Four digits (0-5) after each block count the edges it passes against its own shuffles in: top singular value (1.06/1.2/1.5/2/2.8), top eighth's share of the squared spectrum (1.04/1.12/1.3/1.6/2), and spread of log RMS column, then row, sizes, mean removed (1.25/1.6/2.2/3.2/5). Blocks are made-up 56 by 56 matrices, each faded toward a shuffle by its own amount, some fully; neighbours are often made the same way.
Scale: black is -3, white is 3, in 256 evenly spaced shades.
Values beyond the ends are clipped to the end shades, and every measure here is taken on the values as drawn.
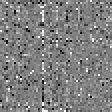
4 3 2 1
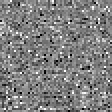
3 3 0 2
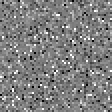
0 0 0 0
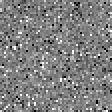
1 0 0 0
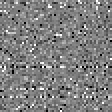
4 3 1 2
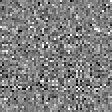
4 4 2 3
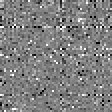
4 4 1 2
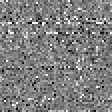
2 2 0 2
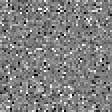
3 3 1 1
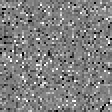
3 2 0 1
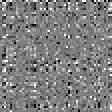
4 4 3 3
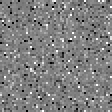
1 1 0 0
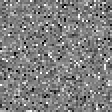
1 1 0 0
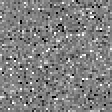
0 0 0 0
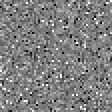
1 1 0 0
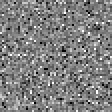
3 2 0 1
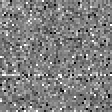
3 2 0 1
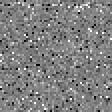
1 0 0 0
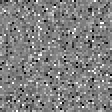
0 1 0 0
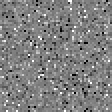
0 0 0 0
